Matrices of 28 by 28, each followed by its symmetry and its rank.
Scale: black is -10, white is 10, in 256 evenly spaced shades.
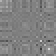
symmetric, rank three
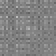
symmetric, rank three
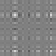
symmetric, rank one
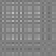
symmetric, rank one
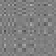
antisymmetric, rank two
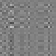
neither, rank two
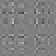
antisymmetric, rank two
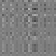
neither, rank two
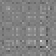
symmetric, rank three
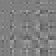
antisymmetric, rank two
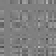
antisymmetric, rank two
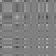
symmetric, rank one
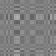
symmetric, rank one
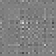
symmetric, rank three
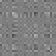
symmetric, rank three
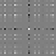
symmetric, rank one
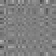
antisymmetric, rank two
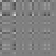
symmetric, rank one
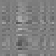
neither, rank two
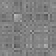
symmetric, rank three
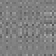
neither, rank two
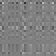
neither, rank two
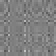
neither, rank two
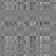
neither, rank two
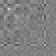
symmetric, rank three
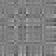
antisymmetric, rank two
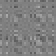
antisymmetric, rank two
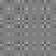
symmetric, rank one
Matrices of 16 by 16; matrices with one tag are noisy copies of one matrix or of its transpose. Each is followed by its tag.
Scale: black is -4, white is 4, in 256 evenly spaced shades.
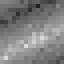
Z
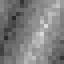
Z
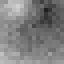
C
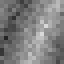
Z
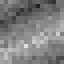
Z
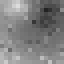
C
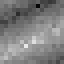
Z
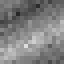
Z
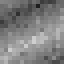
Z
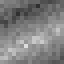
Z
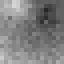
C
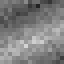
Z
